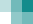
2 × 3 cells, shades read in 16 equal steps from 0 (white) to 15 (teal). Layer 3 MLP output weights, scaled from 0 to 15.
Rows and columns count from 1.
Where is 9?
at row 1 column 2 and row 2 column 3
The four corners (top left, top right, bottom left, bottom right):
4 15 0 9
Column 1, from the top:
4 0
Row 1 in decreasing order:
15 9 4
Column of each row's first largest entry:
3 3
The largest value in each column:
4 9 15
